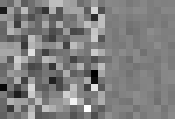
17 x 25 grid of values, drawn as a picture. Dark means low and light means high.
The right part is calmer, past a seam about 60% of the way across. The top right is the smoothest part. The halves do not mirror each other. There are no regular stripes.
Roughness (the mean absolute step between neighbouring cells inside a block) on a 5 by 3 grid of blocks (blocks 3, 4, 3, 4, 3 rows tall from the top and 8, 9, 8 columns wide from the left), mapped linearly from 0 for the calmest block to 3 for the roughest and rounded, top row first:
3 2 0 / 2 2 0 / 3 2 0 / 3 3 0 / 3 2 0
